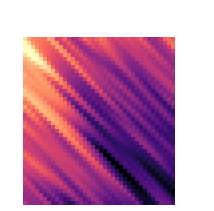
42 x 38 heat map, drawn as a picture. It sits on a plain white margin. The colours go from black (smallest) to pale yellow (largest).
The ninth with the lowest average is the bottom right. Neither half mirrors the other. The ninth with the highest average is the top left. There is an overall slope up to the top left. No row or column stands out. The grain runs diagonally down to the right. There are no lone odd cells.
